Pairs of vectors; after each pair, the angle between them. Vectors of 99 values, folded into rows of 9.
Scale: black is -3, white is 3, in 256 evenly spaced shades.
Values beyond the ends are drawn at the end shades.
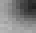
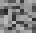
orthogonal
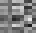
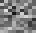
orthogonal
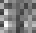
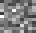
orthogonal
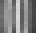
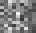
partly aligned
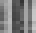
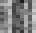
nearly parallel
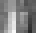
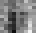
nearly opposite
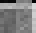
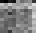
nearly parallel
